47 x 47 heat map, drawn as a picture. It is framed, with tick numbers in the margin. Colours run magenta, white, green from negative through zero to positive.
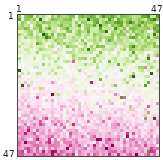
Values rise toward the top. The ninth with the lowest average is the bottom left. The grain is fine, like static.
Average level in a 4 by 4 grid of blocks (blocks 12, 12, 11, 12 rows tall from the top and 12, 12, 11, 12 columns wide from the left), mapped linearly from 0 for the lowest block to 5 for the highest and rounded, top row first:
5 5 5 5
3 3 3 4
1 2 2 2
0 0 0 1
